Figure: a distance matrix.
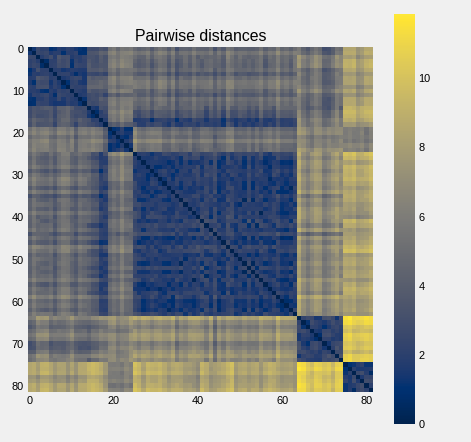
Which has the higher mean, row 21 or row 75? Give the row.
75
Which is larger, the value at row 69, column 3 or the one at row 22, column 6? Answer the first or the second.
the first
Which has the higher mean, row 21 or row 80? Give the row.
80
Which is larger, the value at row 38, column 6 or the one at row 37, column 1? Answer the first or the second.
the second
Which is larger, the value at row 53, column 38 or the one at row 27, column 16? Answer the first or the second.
the second
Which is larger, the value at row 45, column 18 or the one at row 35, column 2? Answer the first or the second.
the second
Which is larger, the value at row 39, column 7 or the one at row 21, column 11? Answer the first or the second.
the first
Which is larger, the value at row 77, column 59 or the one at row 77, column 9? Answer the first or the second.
the first
